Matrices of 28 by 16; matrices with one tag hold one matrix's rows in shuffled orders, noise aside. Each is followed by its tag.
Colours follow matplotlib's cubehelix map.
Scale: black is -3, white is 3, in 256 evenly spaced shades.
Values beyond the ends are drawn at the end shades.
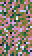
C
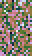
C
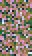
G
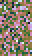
C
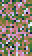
G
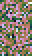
G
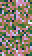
G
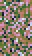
C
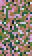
C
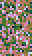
G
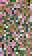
C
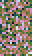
G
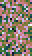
G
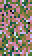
C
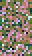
G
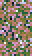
C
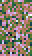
G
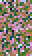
C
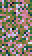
G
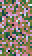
G
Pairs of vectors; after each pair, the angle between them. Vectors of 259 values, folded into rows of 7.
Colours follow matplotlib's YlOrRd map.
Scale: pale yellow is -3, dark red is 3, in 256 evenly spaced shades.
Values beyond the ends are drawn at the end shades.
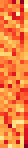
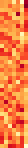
nearly opposite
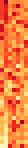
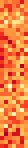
orthogonal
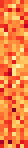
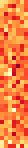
nearly opposite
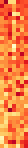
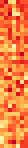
nearly parallel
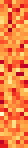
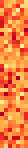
partly opposed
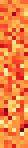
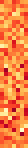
nearly opposite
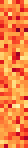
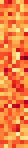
nearly opposite
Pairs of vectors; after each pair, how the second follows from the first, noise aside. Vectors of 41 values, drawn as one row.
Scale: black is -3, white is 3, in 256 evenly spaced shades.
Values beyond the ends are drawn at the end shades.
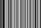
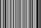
reversed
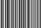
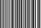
reversed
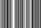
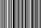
sign-scrambled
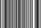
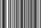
reversed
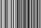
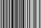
reversed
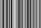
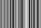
reversed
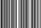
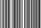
reversed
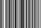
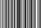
reversed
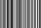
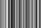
sign-scrambled
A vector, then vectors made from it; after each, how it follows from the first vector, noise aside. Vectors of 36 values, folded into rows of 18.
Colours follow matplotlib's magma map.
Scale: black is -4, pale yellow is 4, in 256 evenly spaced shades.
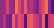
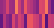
copied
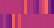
partly zeroed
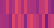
shrunk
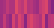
shrunk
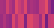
shrunk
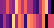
scaled up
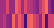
copied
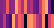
scaled up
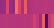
partly zeroed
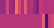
partly zeroed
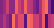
copied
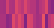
shrunk
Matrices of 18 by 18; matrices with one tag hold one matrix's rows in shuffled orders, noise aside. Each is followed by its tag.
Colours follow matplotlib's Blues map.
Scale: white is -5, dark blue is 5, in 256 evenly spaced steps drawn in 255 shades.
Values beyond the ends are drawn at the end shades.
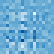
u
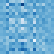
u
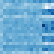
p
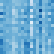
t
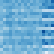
p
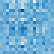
u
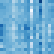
t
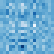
u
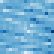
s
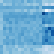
p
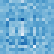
u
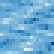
s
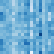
t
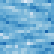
s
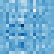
u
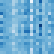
t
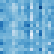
t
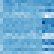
p
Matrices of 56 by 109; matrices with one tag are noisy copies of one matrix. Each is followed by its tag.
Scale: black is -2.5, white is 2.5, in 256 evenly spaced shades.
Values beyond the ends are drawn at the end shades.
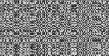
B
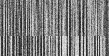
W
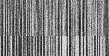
W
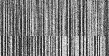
W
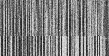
W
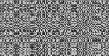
B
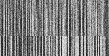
W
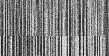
W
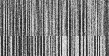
W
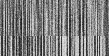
W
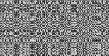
B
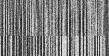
W
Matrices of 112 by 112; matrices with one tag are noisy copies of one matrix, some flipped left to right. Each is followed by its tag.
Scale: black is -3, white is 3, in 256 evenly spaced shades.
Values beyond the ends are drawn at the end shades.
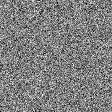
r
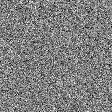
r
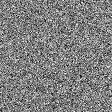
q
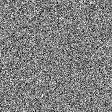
r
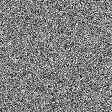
q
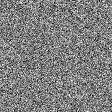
r
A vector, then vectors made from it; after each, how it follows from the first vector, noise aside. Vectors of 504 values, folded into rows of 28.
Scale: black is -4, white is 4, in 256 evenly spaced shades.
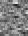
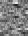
copied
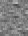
shrunk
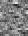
copied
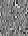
sign-scrambled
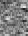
wrapped around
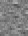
shrunk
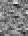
copied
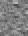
shrunk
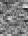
wrapped around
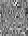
sign-scrambled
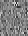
sign-scrambled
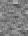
shrunk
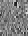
sign-scrambled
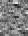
copied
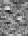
wrapped around
